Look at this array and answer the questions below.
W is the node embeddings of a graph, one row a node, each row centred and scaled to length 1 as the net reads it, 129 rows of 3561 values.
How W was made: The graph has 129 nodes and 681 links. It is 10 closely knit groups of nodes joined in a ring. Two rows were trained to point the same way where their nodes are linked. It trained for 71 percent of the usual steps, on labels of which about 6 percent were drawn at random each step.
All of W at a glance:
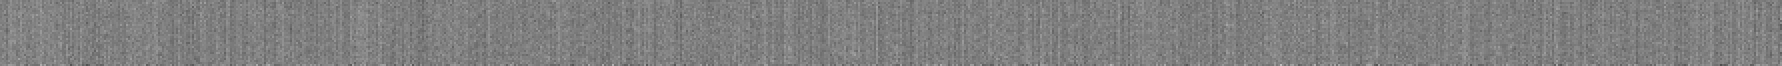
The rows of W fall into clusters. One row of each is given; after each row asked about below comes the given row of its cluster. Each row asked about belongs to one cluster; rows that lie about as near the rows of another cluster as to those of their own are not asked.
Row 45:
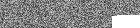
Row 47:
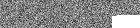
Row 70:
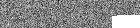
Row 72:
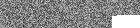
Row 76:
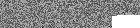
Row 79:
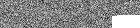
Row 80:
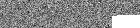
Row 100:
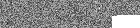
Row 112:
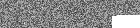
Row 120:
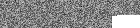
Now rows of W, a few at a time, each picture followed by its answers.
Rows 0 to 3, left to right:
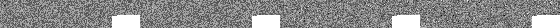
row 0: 76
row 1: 100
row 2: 120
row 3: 79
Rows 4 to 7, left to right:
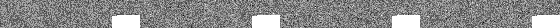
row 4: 70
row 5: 120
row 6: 79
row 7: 70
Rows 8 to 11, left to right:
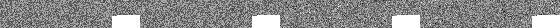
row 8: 100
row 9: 76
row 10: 112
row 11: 45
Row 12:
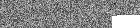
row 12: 70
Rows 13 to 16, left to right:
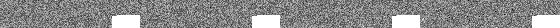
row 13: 79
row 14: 70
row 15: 47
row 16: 112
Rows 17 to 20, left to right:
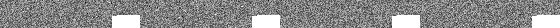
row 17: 100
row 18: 120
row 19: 47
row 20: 76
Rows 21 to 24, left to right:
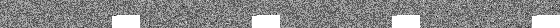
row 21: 112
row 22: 80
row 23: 72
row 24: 80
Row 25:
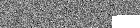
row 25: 112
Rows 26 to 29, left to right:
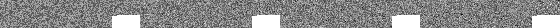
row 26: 80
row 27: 45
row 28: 47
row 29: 100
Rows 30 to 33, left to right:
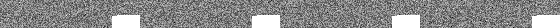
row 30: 79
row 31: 79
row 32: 45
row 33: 80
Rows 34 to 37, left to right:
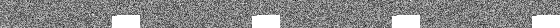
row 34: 79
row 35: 45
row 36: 80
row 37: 47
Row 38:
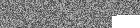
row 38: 72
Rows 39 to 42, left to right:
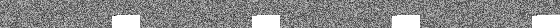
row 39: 112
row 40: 72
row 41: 79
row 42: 120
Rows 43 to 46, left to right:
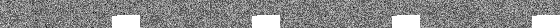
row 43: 70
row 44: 70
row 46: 72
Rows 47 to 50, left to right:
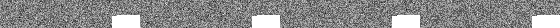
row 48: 100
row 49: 76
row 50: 70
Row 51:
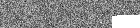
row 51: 70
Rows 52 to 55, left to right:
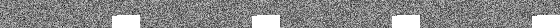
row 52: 80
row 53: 45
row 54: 70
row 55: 120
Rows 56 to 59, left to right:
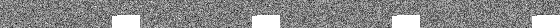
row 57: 79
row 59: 70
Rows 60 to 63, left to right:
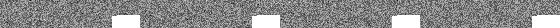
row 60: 100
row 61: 80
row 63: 100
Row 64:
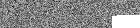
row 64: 112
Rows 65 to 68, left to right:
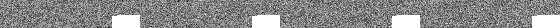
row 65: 80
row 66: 76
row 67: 79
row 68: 45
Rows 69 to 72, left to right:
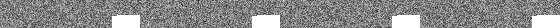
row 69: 72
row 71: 80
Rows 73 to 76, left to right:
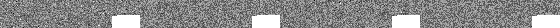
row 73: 79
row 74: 45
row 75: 120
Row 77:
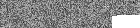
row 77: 70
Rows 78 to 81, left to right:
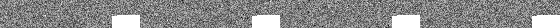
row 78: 45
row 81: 100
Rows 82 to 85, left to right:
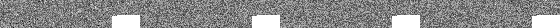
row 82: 79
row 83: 112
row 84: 79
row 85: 80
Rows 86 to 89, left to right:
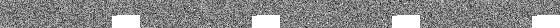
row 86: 72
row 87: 72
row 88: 79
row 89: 120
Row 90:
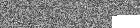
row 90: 80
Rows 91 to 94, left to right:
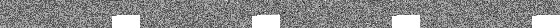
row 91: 47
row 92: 120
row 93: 80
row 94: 112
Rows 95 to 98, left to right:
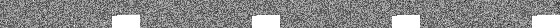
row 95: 120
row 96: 112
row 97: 70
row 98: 120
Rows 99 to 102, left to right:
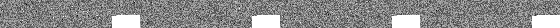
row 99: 45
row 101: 45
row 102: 112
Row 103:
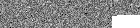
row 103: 76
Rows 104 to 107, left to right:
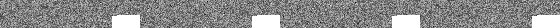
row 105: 120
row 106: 45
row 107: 80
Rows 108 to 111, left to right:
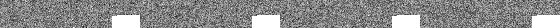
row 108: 70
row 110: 80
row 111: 72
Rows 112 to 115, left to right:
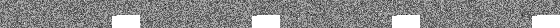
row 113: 100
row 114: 112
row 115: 120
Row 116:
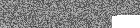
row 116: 79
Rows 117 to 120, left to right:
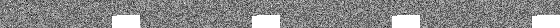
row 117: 112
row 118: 80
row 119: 79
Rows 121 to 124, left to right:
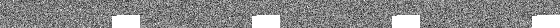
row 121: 47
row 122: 47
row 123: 112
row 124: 120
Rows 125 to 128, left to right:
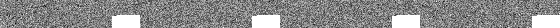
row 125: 72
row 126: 100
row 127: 112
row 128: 72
